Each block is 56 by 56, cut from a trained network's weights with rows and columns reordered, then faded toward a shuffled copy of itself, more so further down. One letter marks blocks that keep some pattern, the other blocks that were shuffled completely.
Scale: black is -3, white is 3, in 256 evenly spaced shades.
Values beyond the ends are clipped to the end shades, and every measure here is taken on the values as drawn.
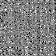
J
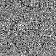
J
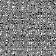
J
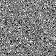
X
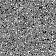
X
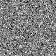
X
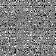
J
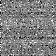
J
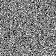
X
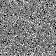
X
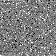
X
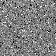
X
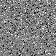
X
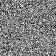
X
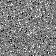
X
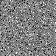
X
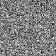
J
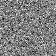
X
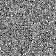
X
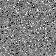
X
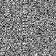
J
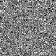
J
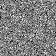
X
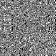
J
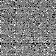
J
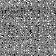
J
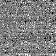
J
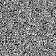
J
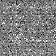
J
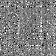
J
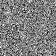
X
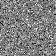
X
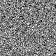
X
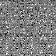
J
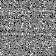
J
